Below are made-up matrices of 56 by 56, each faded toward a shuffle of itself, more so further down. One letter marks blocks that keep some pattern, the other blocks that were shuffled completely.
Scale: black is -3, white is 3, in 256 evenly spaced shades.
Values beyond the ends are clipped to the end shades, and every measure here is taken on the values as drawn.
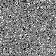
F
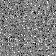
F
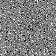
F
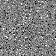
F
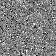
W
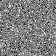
W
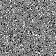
W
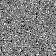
W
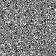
F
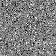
F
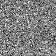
W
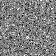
F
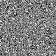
F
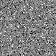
W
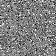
F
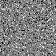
F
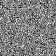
W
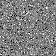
F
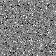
W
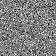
W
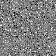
F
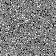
W
